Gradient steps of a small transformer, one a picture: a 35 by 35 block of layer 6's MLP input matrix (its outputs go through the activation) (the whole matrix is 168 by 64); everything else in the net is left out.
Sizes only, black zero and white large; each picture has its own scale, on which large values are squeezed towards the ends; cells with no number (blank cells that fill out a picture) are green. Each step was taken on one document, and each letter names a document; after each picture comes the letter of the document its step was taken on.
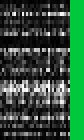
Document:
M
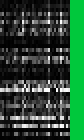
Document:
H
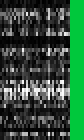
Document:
M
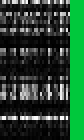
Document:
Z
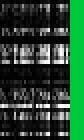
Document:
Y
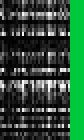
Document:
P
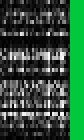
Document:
M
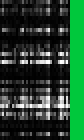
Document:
Y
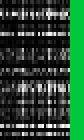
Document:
P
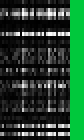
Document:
P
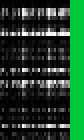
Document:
P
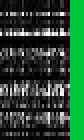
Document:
M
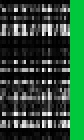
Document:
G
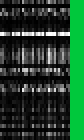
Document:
P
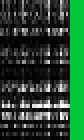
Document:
H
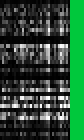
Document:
Y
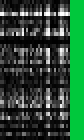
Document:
Y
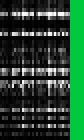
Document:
P
